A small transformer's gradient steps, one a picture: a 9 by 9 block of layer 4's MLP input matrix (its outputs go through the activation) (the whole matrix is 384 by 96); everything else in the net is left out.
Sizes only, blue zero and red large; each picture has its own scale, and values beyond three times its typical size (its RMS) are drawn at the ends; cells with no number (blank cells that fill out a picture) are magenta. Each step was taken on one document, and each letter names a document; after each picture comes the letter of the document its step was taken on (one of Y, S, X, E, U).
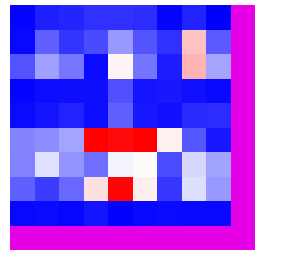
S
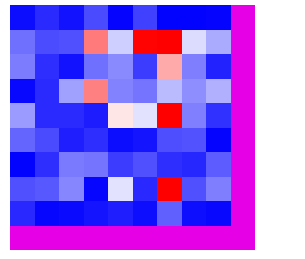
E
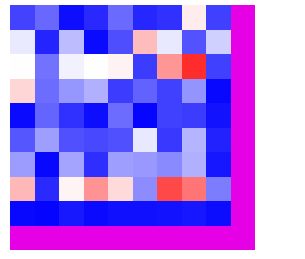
E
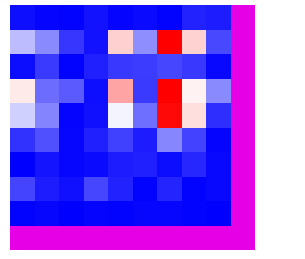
E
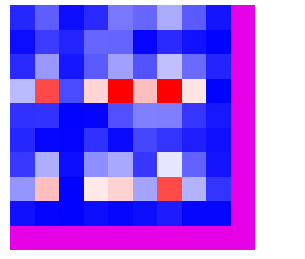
E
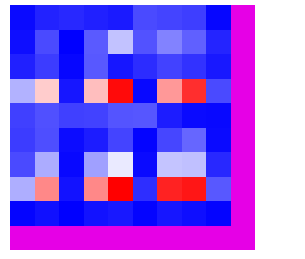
E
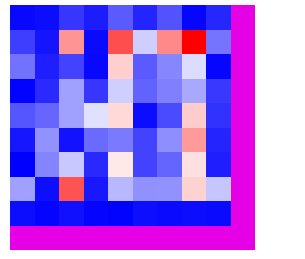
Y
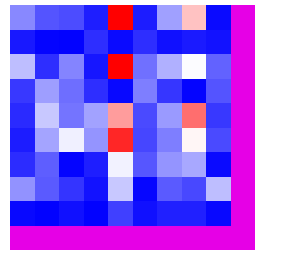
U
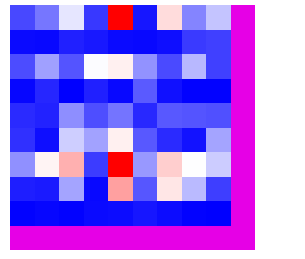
U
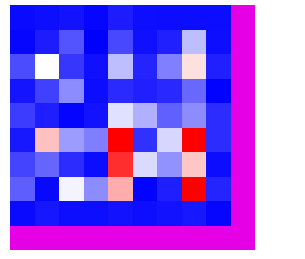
S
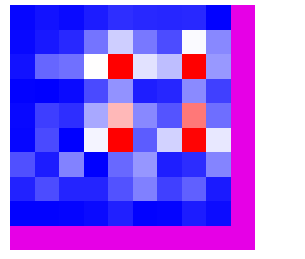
Y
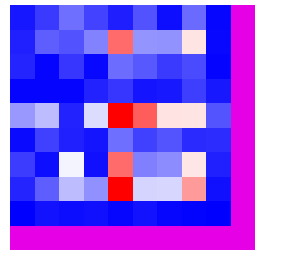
Y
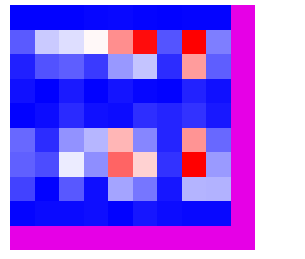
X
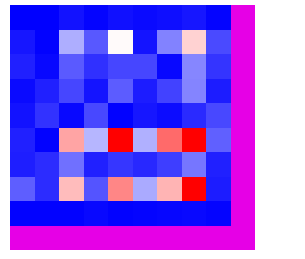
Y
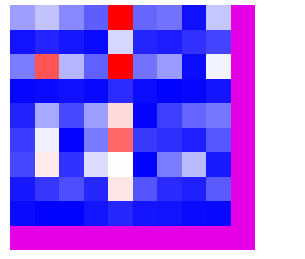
U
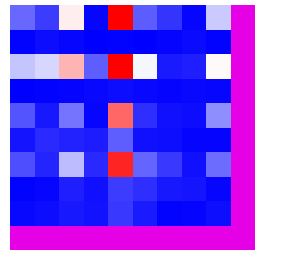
U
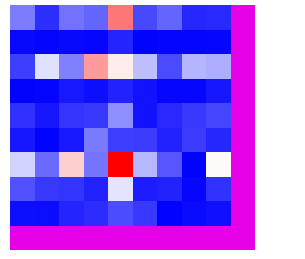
U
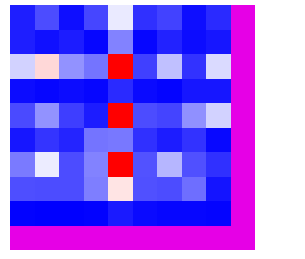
U
